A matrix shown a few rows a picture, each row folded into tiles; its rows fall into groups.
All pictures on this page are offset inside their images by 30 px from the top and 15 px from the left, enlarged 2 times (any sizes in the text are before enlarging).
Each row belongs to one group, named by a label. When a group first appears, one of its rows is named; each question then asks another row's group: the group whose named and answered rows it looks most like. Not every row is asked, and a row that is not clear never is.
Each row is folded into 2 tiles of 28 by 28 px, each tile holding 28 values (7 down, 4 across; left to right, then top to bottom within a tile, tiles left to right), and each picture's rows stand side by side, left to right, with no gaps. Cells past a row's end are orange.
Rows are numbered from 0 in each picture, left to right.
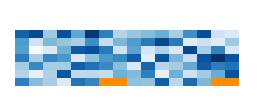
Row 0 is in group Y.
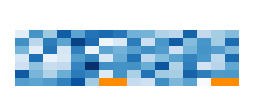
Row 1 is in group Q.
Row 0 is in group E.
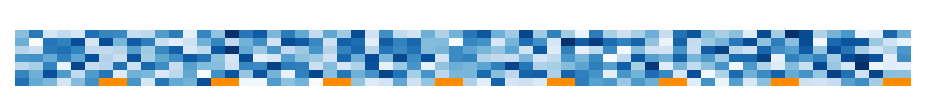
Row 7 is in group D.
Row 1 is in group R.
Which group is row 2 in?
Q
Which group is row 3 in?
D
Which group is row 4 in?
Q
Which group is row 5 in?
E
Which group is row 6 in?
D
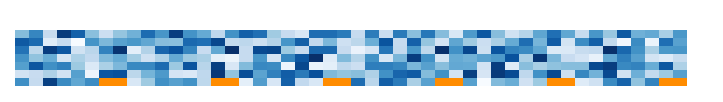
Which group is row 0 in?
R
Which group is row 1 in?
R
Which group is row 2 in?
D
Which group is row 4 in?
D
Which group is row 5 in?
R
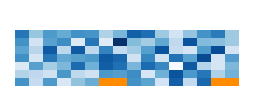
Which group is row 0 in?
Y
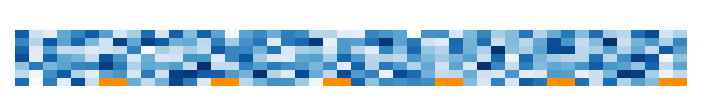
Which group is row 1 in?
E
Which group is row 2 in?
Q
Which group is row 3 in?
E
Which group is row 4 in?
R
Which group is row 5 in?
E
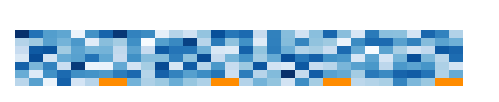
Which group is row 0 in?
D
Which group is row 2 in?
D
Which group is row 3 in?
E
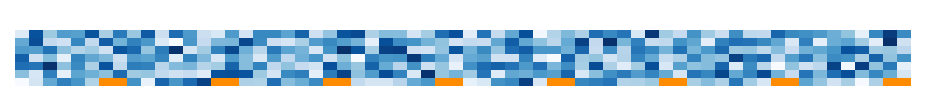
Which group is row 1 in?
R
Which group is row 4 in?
Q
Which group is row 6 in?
D
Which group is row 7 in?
D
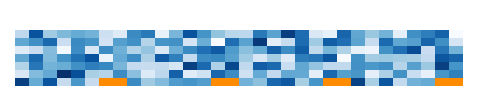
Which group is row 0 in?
E
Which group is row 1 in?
Y
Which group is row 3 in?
Y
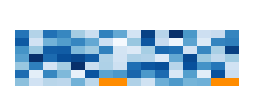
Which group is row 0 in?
D
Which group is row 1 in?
R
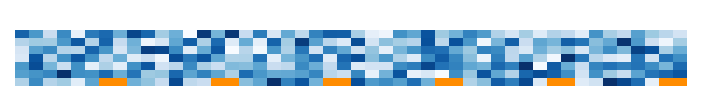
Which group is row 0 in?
D
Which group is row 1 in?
D
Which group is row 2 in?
E
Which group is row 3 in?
Y
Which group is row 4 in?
Q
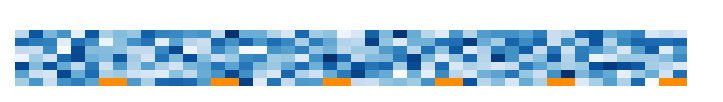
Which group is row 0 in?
E
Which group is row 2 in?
Y
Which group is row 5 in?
Q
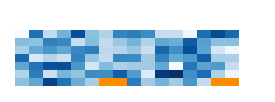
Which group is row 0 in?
Q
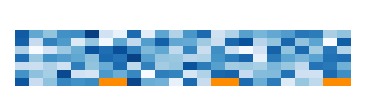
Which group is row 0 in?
Y
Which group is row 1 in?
Y
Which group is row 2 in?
Y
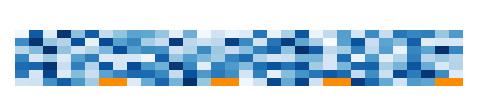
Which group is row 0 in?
R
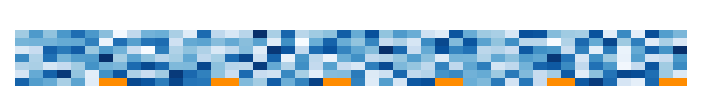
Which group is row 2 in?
R
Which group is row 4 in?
Y
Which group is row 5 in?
E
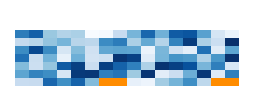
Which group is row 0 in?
Q
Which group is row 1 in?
Q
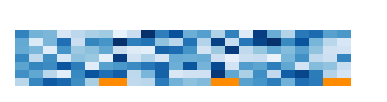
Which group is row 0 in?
Q
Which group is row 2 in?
E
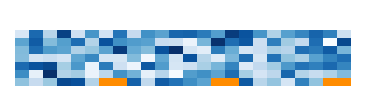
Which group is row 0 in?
R
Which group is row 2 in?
Y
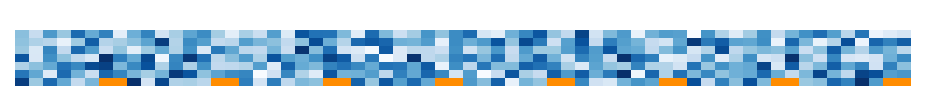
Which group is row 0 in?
Y
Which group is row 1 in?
E
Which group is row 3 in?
E
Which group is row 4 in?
Y
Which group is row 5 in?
D
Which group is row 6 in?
E
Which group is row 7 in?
Q
